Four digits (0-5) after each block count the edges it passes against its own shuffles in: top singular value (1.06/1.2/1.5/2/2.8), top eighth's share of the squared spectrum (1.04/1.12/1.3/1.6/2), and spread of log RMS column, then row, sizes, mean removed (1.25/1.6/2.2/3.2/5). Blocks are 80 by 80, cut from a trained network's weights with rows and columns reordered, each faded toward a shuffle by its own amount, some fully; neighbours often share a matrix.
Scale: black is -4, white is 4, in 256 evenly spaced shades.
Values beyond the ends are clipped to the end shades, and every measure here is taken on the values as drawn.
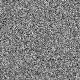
0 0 0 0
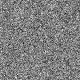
0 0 0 0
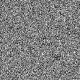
2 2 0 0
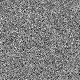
0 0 0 0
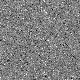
0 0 0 0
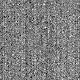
3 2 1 2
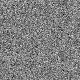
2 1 0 0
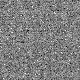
1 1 0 0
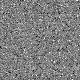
0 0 0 0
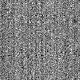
3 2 0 2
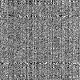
4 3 1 3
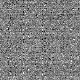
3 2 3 0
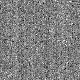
2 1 0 1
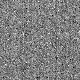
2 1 0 0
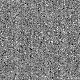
2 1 0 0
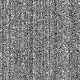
3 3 0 2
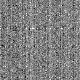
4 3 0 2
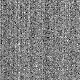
3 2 0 2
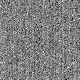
2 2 0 0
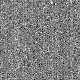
2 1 0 1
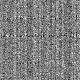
4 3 1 2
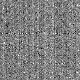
3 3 0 2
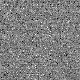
2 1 1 0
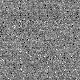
1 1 1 0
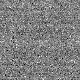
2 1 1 0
